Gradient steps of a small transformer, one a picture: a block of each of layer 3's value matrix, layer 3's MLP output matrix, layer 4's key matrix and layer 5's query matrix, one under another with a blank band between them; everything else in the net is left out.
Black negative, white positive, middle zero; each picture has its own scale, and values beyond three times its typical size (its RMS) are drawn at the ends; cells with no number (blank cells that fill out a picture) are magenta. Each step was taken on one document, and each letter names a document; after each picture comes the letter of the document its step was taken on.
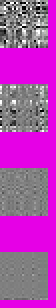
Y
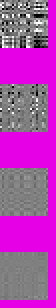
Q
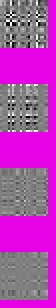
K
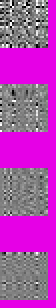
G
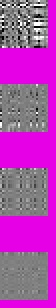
Q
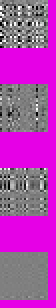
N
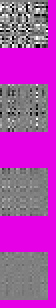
Q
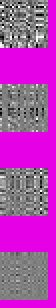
Q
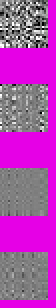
Y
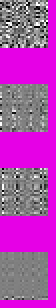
Y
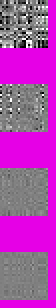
N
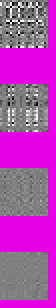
K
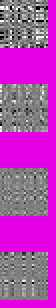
Y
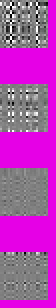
K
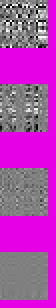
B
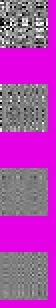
N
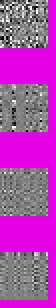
G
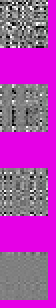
G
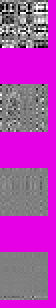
N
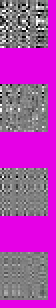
N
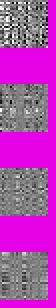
B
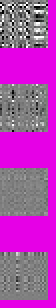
Q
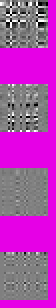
K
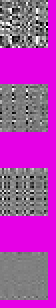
Y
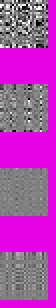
B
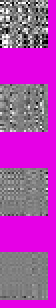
B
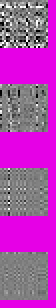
N
